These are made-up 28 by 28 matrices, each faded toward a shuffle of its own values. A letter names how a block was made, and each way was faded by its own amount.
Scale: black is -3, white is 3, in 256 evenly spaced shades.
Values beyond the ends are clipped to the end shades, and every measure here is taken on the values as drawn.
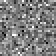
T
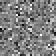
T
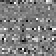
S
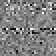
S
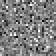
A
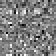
T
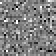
A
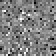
A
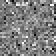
A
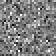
A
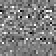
S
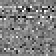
S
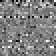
S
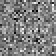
T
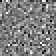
T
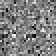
T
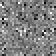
A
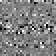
S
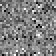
A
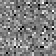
A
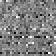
S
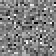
A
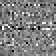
S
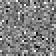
T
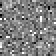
A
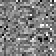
T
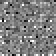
S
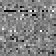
S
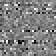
S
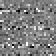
S
